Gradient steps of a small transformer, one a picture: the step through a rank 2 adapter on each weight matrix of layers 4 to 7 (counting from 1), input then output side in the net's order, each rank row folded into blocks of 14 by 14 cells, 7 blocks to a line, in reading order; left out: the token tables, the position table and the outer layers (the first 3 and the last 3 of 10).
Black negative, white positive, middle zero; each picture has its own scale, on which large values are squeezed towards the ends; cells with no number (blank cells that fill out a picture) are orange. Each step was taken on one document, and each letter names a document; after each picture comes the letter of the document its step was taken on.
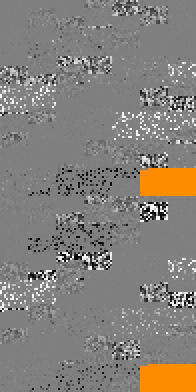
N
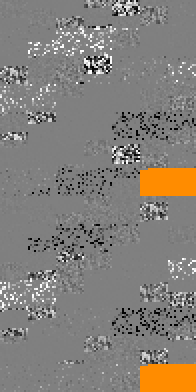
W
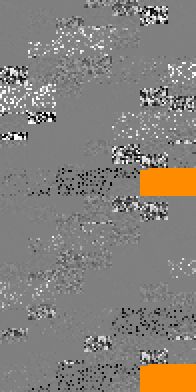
W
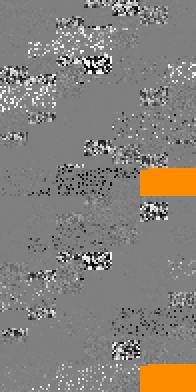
W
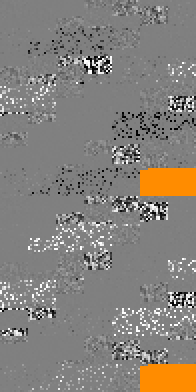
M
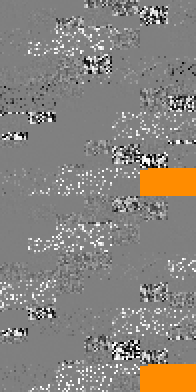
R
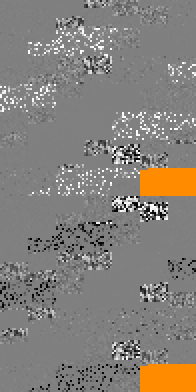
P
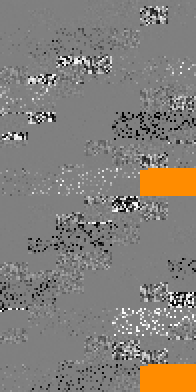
M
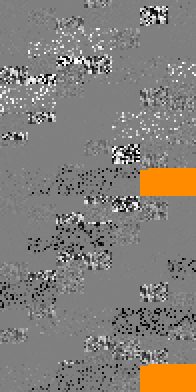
P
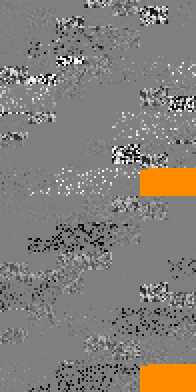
P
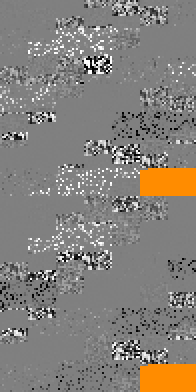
P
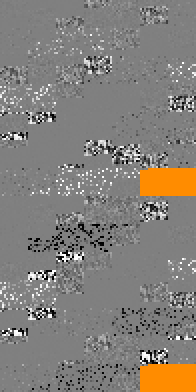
M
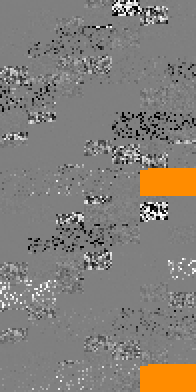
W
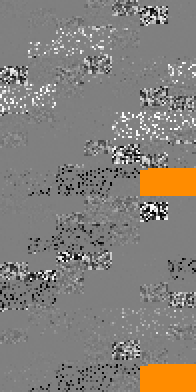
N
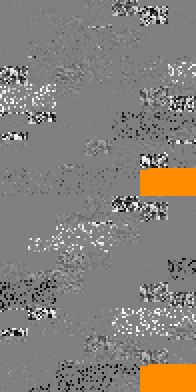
N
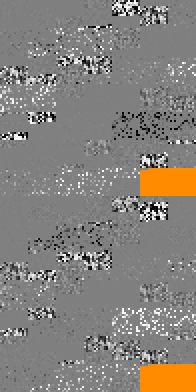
R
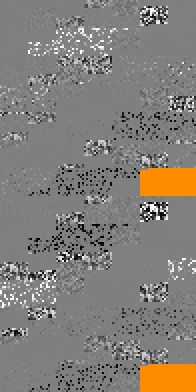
N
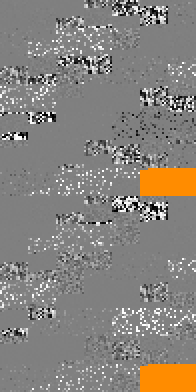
R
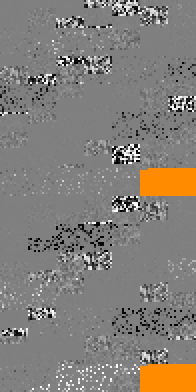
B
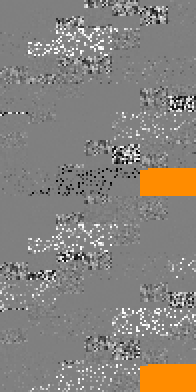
R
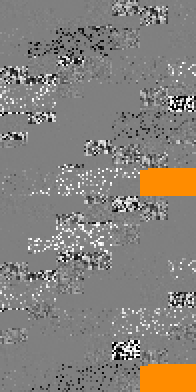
M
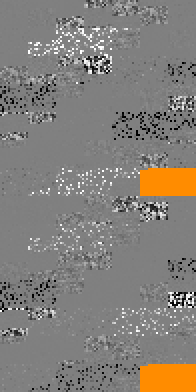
P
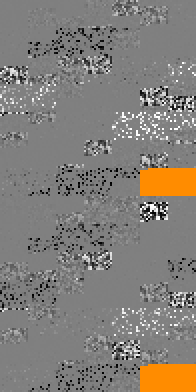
N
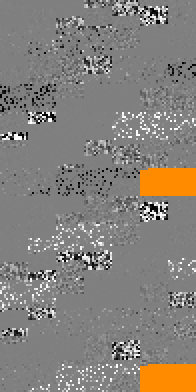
B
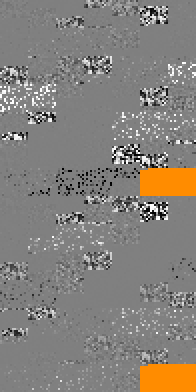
W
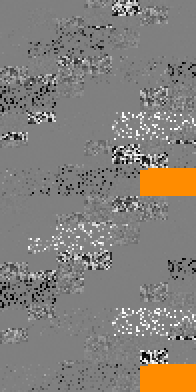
N
